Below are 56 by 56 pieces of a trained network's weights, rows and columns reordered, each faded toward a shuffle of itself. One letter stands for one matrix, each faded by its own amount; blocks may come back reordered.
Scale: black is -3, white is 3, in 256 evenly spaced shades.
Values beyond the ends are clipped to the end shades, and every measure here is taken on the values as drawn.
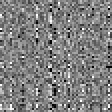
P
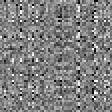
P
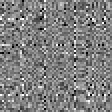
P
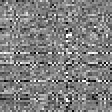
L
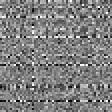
L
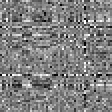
L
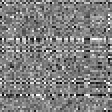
L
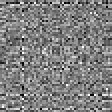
L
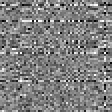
L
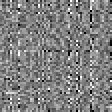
P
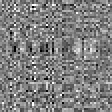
P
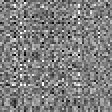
P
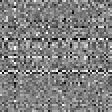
L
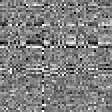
L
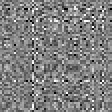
P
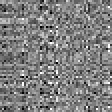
P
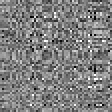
P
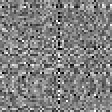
L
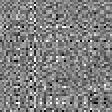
P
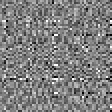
P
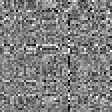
L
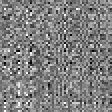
P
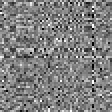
L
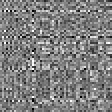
L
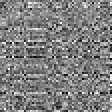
L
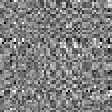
P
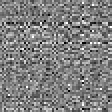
L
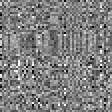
P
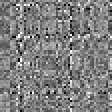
P
